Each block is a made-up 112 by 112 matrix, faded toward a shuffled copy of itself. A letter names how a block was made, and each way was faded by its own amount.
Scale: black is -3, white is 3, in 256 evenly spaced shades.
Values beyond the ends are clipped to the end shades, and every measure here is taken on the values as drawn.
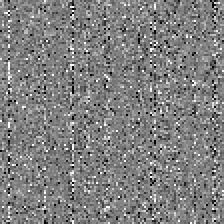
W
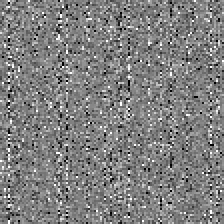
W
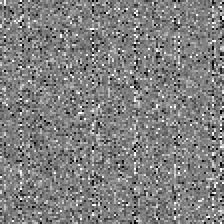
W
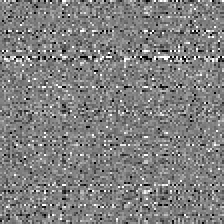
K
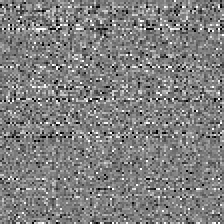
K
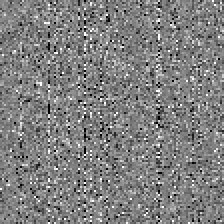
W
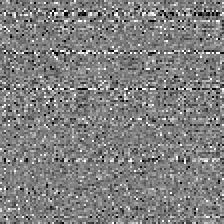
K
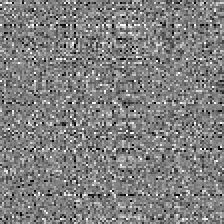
K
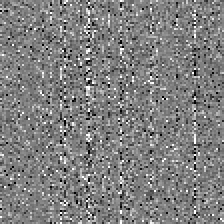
W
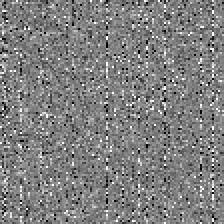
W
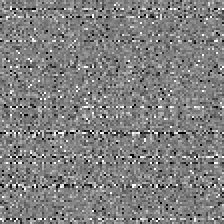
K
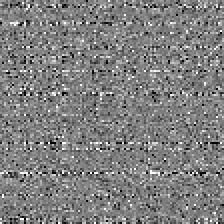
K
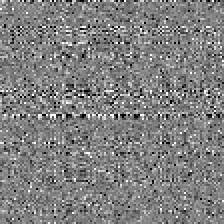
K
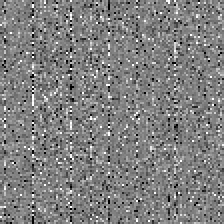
W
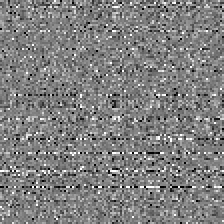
K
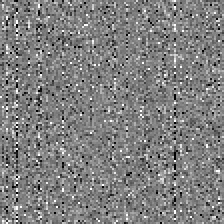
W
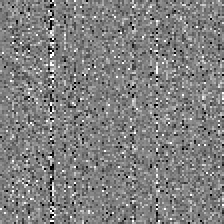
W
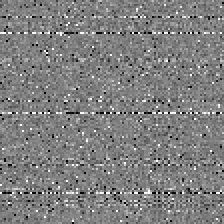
K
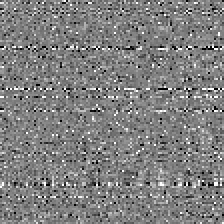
K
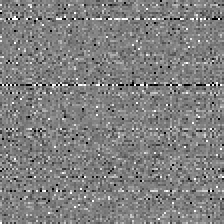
K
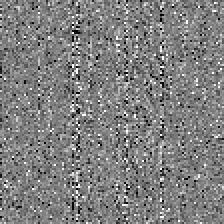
W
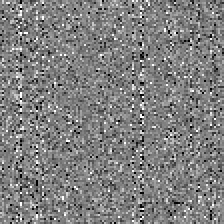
W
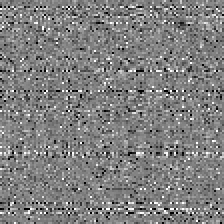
K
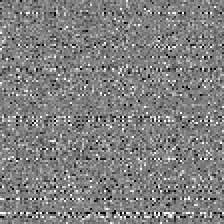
K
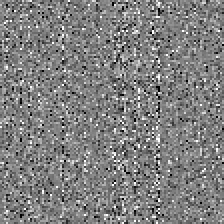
W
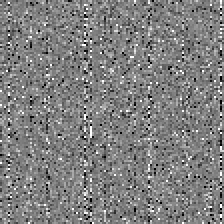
W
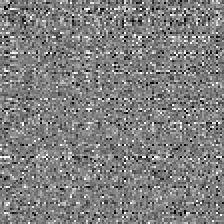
K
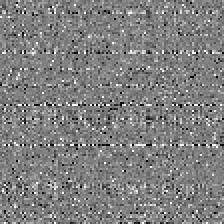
K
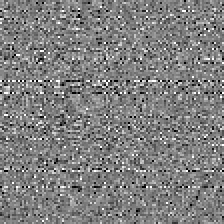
K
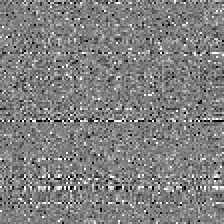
K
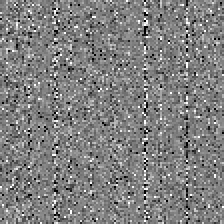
W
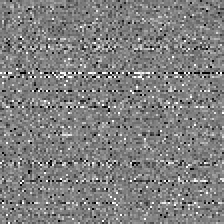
K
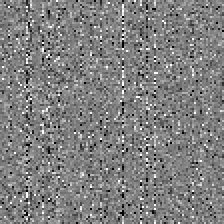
W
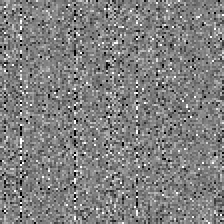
W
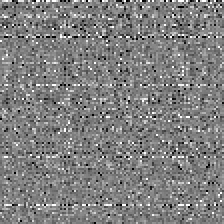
K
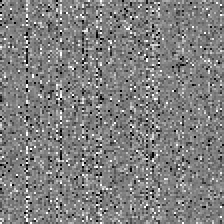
W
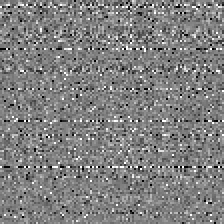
K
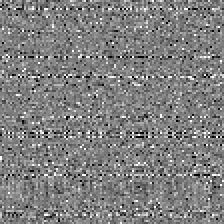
K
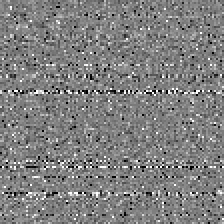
K
